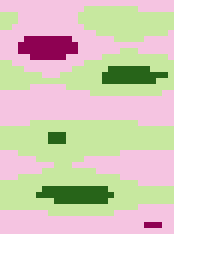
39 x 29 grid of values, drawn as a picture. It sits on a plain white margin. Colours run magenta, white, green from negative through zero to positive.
Horizontal stripes repeat 4 times down the table. Overall the values sit about 50% of the way up the scale. The top left is the ninth with the lowest average.
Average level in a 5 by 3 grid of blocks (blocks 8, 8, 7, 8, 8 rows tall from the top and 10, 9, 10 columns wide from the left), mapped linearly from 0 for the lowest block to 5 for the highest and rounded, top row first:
0 1 3 / 1 3 5 / 2 2 2 / 3 4 2 / 3 4 2
